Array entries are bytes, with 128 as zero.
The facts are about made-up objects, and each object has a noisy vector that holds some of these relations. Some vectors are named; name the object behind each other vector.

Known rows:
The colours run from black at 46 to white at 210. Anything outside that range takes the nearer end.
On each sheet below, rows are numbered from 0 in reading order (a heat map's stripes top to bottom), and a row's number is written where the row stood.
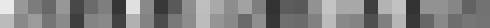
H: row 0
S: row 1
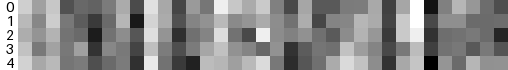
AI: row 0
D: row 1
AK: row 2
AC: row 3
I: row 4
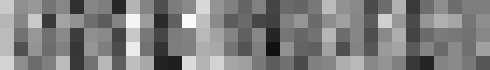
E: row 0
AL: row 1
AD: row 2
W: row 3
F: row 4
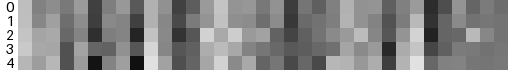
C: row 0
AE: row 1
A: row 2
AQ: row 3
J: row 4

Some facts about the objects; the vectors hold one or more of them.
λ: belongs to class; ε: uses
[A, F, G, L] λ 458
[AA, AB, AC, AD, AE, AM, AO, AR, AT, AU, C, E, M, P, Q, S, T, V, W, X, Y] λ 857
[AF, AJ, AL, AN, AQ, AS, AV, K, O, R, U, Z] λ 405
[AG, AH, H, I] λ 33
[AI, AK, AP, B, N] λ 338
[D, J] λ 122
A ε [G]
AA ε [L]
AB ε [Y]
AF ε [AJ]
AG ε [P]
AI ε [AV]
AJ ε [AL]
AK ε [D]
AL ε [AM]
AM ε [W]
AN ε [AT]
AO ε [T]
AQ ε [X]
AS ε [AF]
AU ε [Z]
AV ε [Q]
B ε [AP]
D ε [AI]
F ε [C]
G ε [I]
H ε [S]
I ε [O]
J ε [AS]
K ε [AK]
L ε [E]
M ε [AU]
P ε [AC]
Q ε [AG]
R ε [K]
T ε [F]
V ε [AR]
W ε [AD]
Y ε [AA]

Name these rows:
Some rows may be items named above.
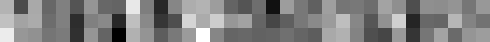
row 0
AM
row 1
A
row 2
AA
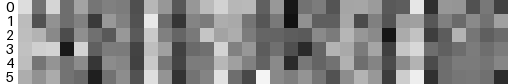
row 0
Q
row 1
W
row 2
Z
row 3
AS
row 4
AD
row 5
AK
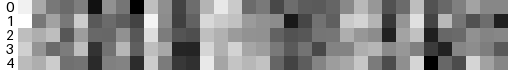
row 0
L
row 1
AG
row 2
O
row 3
F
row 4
G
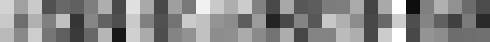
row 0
AI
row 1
P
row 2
D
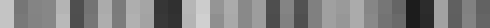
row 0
T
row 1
T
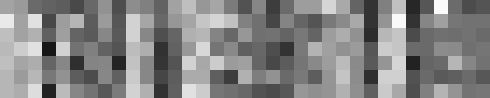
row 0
AU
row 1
AV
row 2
R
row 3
AF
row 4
A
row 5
K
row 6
AJ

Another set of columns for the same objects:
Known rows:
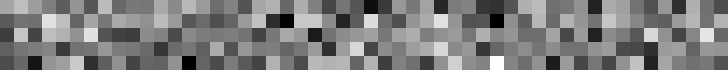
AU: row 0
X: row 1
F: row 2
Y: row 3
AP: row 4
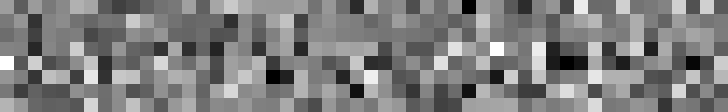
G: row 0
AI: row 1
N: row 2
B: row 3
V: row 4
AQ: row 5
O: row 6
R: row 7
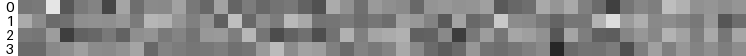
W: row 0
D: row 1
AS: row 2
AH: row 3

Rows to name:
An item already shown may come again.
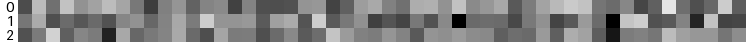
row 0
T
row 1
Z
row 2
AD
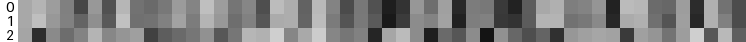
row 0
AU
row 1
AU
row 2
I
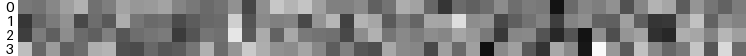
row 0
AG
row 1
E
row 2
L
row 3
A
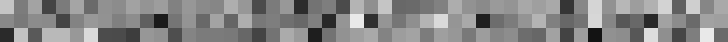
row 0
J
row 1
AB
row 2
F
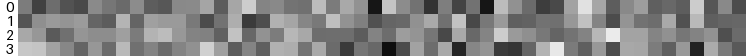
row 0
O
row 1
AC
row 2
D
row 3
M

